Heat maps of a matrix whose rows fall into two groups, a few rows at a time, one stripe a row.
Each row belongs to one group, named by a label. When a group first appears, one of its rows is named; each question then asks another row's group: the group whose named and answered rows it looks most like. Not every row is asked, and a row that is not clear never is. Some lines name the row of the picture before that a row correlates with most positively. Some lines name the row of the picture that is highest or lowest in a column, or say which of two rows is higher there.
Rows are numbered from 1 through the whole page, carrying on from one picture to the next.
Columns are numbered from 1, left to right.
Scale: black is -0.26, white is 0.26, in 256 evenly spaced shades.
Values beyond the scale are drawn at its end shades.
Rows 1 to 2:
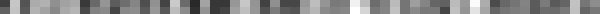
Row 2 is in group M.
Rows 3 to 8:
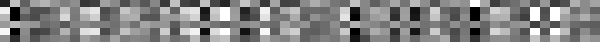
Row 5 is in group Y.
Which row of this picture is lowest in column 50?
3
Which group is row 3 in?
M
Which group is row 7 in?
Y
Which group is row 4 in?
Y
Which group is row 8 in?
Y
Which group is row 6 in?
M
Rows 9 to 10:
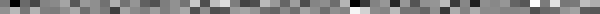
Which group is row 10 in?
M
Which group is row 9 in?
Y
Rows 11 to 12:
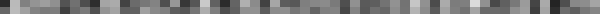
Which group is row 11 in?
M
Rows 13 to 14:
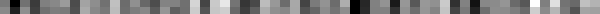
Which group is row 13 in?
Y
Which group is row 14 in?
Y
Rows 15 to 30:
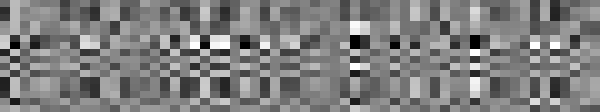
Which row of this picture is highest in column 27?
21
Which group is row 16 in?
M
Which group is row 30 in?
M
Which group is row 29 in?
Y
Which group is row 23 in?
Y
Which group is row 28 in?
M
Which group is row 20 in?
Y
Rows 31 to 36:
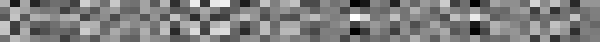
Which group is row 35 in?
Y
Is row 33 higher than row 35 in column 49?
Yes
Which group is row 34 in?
Y
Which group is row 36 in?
M
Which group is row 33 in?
M
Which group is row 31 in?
Y
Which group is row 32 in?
M
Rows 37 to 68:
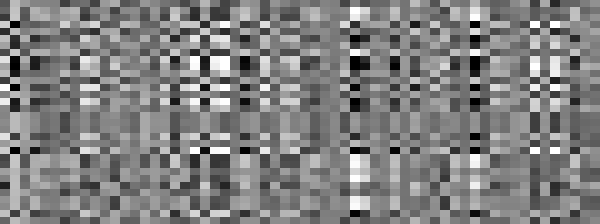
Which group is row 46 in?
Y
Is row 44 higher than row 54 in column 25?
Yes
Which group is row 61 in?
M
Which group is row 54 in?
M
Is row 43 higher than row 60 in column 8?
No
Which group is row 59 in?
M
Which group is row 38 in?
M
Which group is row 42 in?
Y
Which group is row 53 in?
M
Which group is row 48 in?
M
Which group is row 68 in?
M
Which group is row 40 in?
Y
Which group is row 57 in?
M
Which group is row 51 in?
Y
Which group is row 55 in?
M
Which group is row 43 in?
Y
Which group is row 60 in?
M
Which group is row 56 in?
Y
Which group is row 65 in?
M
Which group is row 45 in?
Y
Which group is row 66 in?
M
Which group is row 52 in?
Y
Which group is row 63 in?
M
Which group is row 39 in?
M
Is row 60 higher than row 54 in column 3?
No
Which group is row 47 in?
Y
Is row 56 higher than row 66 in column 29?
Yes
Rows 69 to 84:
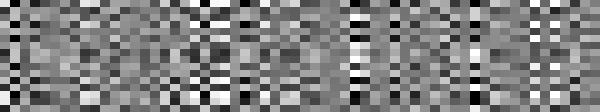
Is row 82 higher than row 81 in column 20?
Yes
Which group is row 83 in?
Y
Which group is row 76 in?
M
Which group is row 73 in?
M
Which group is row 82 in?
Y
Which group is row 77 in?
M
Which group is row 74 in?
Y
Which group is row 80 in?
Y
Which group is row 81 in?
M
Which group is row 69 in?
Y
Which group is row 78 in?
Y
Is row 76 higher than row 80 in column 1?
No
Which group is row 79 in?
M
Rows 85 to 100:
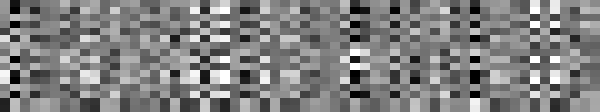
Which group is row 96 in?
Y
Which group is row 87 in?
M
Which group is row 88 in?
Y
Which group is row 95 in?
Y
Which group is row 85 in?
Y
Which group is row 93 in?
Y
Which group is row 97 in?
M
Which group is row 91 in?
M
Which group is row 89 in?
M
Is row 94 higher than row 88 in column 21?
Yes
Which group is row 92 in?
M
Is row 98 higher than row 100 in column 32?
No
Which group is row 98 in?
Y
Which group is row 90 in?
Y
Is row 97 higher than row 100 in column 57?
Yes
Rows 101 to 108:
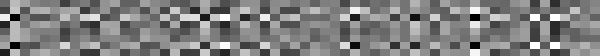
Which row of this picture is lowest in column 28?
103
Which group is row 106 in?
M
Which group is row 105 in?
M
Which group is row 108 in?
M
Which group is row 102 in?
M
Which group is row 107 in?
Y
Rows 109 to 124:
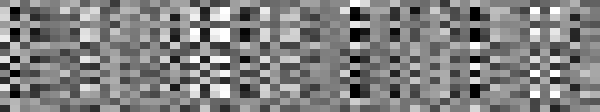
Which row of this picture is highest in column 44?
110
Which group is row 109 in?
M
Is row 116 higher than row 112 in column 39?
No
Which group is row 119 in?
Y
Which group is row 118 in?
M
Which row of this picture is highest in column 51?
110
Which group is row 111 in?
Y
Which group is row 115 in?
M
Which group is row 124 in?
M
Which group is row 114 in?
Y
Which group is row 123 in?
M
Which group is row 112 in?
M
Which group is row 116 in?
M
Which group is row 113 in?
Y
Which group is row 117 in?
Y
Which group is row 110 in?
Y
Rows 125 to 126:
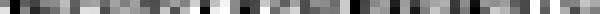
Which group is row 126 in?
Y
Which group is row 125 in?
Y
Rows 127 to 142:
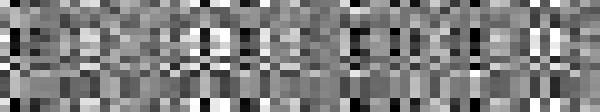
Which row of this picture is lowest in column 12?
128
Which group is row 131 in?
Y
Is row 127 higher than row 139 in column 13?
Yes
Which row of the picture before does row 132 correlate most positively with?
126
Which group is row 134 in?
Y
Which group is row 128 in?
M
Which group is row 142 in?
Y
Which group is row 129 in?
M
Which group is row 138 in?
M
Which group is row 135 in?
M
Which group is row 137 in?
M
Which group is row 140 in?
M
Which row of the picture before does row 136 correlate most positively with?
126
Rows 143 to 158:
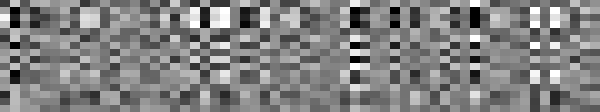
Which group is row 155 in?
M
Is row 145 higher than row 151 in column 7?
Yes
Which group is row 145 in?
Y
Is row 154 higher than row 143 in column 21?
No
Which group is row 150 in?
M
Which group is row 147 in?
M
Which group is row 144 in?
Y
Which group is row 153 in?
Y
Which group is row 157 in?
M
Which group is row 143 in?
M
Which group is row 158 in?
M
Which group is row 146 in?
Y
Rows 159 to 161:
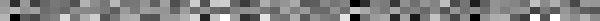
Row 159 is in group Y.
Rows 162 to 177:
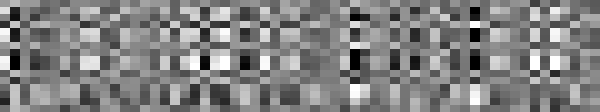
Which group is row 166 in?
Y
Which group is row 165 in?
M
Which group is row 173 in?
Y
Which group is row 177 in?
M
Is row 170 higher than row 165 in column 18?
No
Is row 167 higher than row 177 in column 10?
Yes
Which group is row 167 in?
Y
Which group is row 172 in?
M
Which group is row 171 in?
Y
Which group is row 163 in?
Y
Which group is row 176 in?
M
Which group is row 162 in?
M
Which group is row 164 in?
Y
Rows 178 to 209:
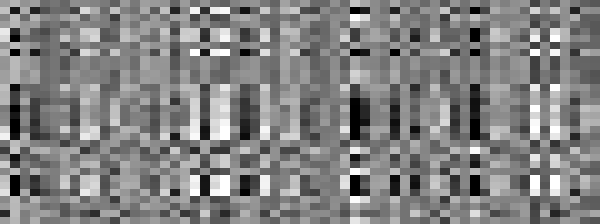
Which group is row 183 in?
Y
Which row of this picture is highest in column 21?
208
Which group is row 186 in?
M
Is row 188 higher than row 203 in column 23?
No
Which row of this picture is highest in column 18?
199
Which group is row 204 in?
Y
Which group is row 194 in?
Y
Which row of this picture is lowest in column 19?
208
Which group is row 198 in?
M
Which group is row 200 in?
Y
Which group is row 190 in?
Y
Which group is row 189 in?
M
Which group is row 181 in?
M
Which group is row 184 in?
M
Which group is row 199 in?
M
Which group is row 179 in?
Y
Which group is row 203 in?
Y
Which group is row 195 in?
Y
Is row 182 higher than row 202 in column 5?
No
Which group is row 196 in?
Y
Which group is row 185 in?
Y
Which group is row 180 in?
M
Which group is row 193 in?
Y
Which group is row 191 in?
Y
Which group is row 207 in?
M
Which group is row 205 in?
Y
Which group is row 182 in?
Y
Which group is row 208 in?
M
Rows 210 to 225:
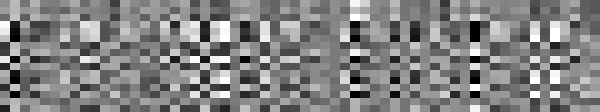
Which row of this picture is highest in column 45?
223
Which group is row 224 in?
M
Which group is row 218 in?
Y
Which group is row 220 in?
Y
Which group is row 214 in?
Y
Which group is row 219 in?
M
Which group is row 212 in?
M
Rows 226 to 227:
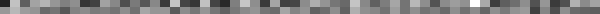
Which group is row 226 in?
M
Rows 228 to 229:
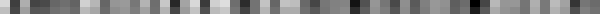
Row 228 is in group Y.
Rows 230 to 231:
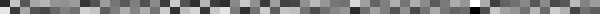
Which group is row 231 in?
Y
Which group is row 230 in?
M
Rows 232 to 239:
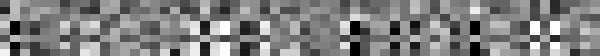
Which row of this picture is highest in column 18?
233
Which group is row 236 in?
Y
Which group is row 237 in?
M
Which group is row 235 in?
Y
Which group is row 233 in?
M
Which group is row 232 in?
M
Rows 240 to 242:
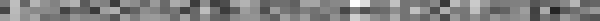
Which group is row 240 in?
M
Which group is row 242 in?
M
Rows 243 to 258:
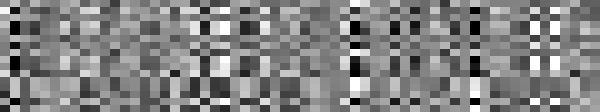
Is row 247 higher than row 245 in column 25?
No
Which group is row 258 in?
M
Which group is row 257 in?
Y
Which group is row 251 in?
Y
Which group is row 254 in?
M
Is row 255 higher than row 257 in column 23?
No
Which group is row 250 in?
M
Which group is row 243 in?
M
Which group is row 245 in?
M
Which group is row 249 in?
Y
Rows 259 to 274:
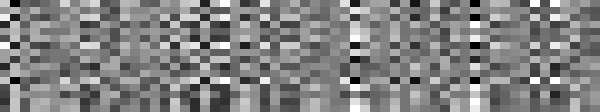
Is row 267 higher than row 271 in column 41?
Yes
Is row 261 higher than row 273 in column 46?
No
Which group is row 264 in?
M
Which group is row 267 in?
Y
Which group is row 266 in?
M
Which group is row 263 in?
M
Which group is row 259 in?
Y
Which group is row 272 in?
M
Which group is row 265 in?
Y
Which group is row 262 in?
M
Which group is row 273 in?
M
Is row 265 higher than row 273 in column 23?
Yes
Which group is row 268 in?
M
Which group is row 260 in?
M
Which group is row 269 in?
M
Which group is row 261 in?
Y
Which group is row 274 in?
M
